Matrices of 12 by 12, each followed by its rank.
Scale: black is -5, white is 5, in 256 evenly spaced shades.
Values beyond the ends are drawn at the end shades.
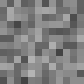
full rank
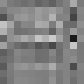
two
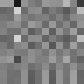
two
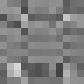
two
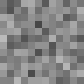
full rank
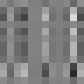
one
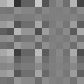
one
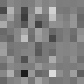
two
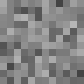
full rank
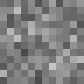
full rank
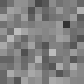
full rank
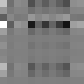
one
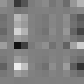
one
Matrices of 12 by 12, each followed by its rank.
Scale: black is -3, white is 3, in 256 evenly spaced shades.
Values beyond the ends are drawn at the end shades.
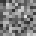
full rank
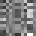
two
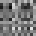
two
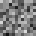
full rank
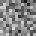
full rank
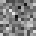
full rank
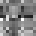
two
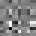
two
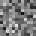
full rank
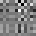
two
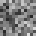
full rank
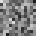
full rank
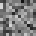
full rank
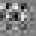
two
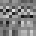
two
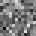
full rank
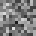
full rank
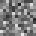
full rank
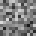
full rank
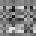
two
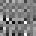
two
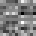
two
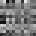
two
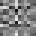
two
